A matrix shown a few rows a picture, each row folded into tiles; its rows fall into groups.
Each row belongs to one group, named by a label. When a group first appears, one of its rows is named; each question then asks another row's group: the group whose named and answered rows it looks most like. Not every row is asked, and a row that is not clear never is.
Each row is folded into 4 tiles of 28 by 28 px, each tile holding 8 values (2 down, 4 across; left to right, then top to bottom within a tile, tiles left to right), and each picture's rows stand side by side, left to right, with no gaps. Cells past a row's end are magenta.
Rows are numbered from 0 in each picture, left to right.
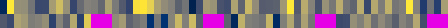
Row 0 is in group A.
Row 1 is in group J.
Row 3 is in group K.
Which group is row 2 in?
A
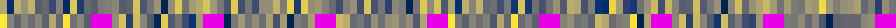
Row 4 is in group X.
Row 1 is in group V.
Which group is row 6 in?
V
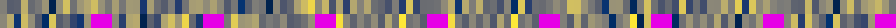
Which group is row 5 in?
A
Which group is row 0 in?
V
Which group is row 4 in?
X
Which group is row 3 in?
X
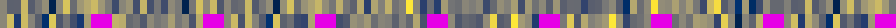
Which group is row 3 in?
K
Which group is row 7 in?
V
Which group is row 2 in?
V
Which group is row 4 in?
A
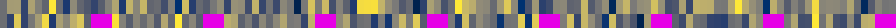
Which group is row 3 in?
J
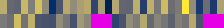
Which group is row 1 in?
K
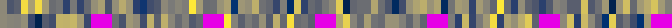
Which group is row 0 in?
J
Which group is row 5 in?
V
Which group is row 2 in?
X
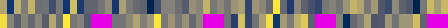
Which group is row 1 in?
A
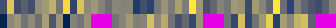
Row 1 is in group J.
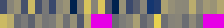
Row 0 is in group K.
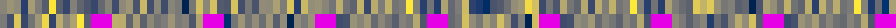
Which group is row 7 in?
K
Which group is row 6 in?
J
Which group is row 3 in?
K
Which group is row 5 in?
K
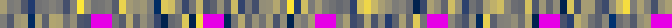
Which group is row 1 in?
A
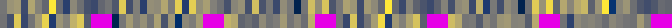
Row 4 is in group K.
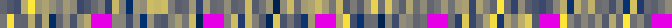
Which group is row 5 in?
X
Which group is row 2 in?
V
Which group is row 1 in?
J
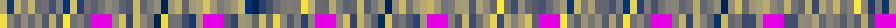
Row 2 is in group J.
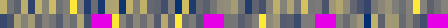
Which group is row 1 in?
X
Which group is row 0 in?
K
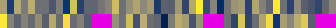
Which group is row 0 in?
X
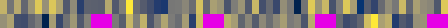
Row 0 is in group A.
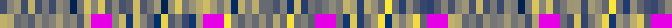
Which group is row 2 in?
X
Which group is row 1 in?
V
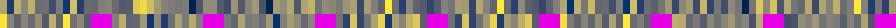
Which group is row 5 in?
X
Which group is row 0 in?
X
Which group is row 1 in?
J
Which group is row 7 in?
K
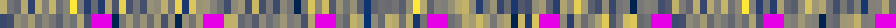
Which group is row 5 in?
A
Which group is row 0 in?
K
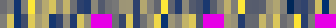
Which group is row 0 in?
J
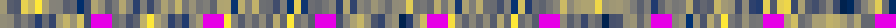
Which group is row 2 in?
X
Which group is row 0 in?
J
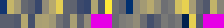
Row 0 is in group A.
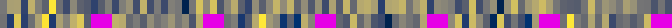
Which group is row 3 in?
A
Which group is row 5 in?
J
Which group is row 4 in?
V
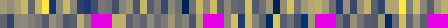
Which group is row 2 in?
V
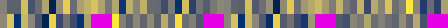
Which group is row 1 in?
X
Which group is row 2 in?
V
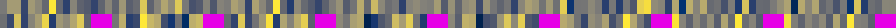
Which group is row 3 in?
J
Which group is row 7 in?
X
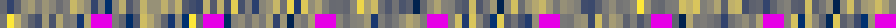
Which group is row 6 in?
A
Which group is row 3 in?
J
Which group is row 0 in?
J
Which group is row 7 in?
V
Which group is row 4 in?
V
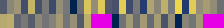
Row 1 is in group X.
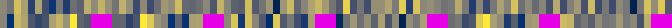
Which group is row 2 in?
V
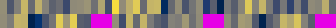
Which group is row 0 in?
J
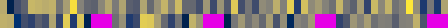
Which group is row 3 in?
K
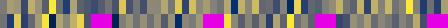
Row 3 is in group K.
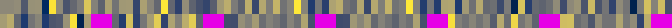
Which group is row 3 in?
K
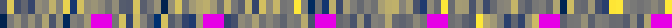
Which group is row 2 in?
K
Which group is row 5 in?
A
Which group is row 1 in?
V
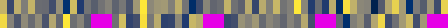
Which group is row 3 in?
A
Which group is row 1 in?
J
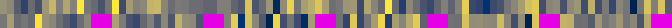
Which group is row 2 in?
V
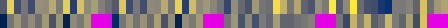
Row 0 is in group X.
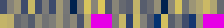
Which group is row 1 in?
V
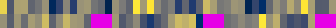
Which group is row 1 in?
J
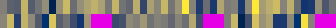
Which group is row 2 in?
J
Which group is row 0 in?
V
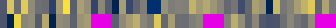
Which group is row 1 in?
A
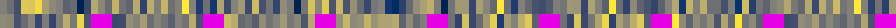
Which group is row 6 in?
X
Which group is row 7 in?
K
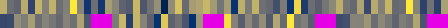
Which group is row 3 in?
K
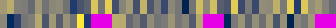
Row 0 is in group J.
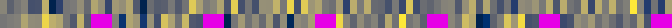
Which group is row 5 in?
K
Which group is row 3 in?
X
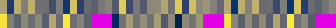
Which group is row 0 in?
X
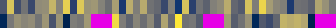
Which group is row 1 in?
X
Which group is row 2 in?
J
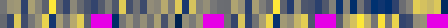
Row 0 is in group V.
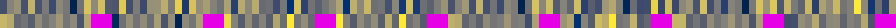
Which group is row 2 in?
X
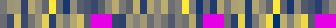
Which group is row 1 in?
K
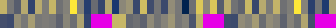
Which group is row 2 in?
K
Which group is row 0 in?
K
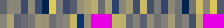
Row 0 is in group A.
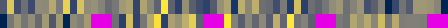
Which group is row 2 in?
X
